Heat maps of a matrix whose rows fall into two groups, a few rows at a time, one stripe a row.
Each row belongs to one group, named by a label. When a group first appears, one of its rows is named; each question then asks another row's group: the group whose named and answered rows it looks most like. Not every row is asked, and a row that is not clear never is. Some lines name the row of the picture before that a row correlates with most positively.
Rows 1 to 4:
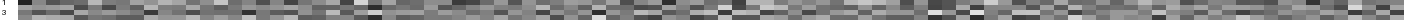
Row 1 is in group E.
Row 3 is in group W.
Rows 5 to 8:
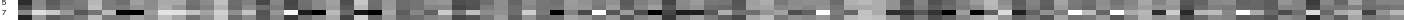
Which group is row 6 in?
E
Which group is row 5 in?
E
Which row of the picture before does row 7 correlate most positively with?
4
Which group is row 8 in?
E
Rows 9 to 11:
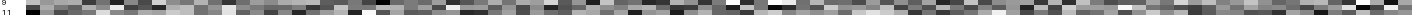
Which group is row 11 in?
E
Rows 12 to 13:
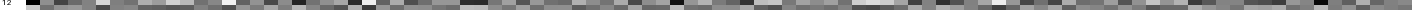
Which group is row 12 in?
E
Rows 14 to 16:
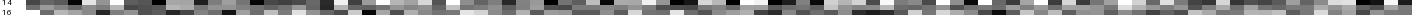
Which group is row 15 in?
W
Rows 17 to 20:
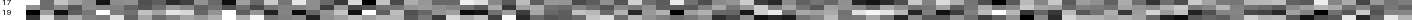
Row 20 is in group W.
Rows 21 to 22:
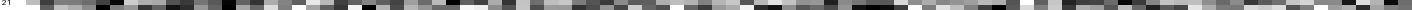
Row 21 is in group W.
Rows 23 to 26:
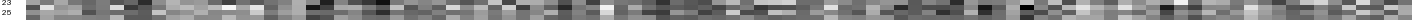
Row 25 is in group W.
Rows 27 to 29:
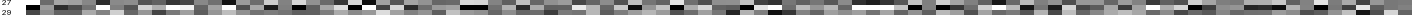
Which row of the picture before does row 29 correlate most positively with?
26
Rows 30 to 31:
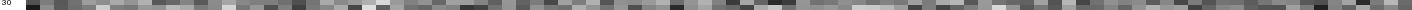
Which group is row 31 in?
E
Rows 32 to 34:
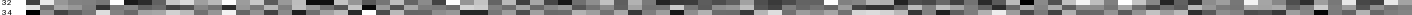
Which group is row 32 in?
W
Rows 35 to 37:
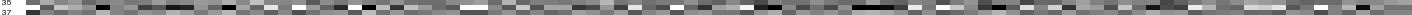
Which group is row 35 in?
W
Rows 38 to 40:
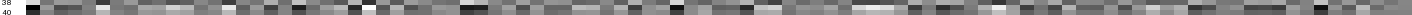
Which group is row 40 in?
E
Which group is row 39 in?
E
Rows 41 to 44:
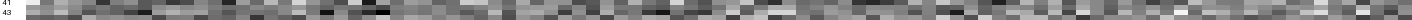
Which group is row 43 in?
W
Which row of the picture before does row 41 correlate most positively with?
38
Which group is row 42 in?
W
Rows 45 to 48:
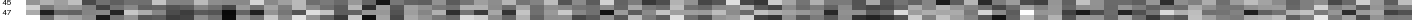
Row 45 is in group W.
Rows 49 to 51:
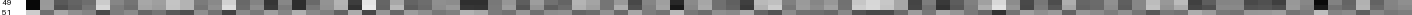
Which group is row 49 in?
E
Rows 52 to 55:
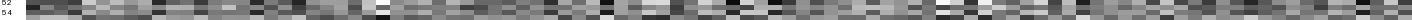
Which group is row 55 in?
W
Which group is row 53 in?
E
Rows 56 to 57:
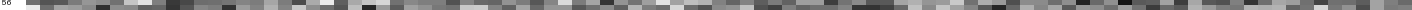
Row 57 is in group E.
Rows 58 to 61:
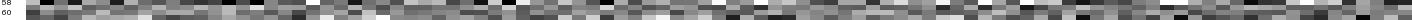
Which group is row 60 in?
E
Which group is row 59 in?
W
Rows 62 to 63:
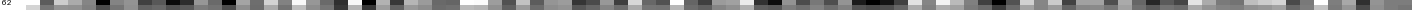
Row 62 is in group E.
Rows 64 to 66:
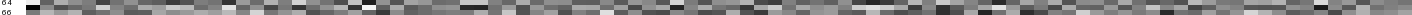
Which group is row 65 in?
E
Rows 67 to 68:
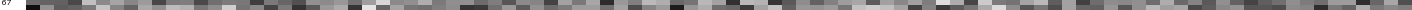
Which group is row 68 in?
E
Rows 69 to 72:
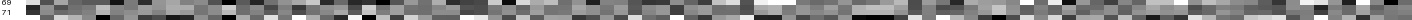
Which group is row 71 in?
E
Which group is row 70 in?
E
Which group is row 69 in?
W
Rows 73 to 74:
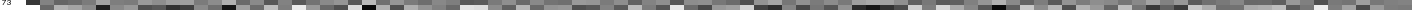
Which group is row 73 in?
E
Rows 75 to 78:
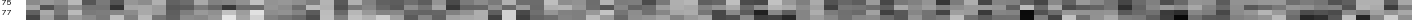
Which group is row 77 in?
W
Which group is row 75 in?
W
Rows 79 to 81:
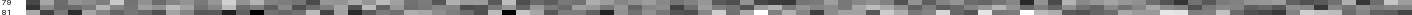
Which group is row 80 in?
E
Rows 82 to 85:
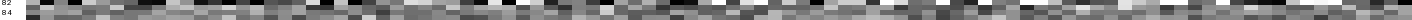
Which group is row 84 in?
W
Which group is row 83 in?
W
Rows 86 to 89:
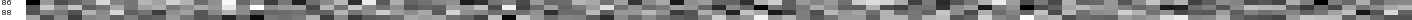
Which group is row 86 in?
E
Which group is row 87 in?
W
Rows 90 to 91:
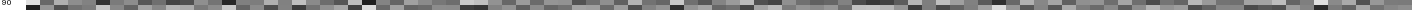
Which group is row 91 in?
E
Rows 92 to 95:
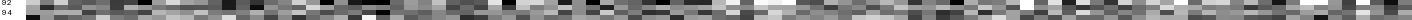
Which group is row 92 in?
W
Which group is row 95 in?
E
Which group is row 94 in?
W
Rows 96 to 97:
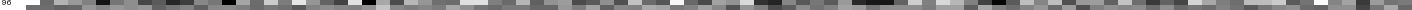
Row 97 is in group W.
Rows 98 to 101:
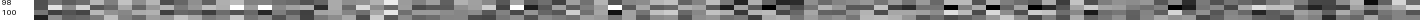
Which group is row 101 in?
E
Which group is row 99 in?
W
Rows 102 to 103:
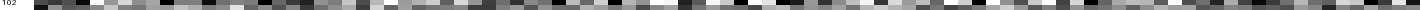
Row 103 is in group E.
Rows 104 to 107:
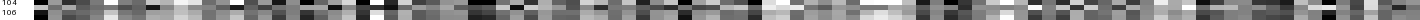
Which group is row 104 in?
E
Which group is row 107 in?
E
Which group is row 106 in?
E
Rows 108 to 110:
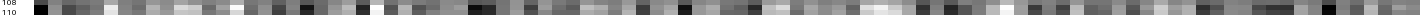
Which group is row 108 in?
E
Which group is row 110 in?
E
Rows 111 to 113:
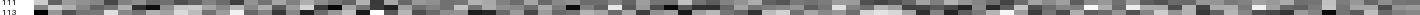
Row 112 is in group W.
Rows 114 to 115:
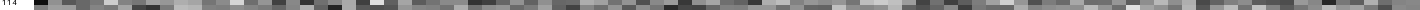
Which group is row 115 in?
W
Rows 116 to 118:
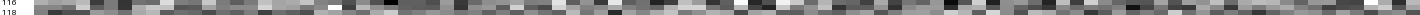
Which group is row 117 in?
W
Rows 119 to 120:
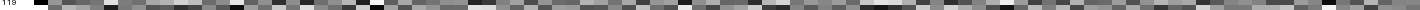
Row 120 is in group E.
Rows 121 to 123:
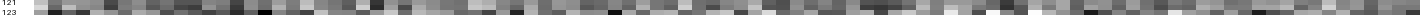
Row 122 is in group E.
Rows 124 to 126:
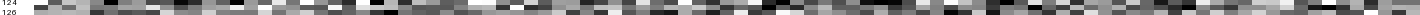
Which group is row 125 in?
W
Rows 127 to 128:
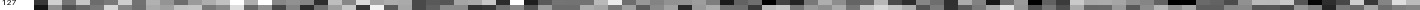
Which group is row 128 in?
E
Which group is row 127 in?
W
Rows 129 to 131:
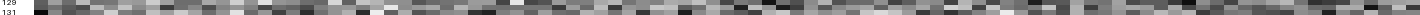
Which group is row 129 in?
W
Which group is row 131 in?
E
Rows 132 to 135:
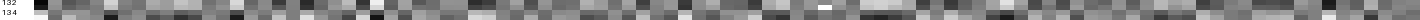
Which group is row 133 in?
E
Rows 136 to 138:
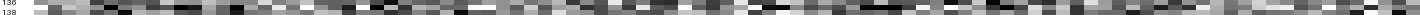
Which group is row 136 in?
W
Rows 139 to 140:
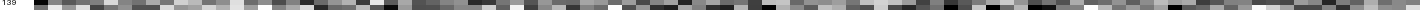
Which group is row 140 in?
W
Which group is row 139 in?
E
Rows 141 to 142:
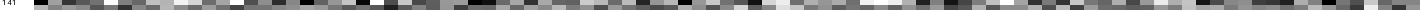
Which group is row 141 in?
E
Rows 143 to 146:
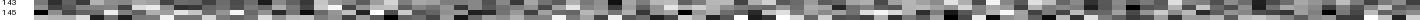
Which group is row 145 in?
E
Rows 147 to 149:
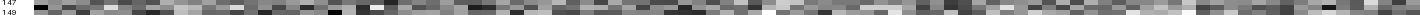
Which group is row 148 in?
E
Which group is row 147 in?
W
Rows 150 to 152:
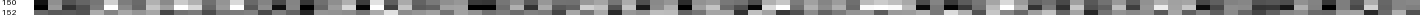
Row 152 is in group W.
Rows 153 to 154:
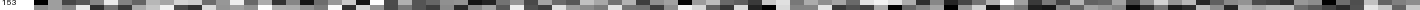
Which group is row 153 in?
E
